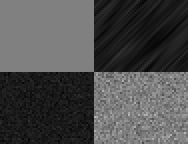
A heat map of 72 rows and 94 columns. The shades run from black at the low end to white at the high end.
It is made of 2 by 2 panels. Panel 1,1: middling, flat. Panel 1,2: very low, slanting up to the right, faint in contrast. Panel 2,1: very low, fine-grained, faint in contrast. Panel 2,2: middling, fine-grained.
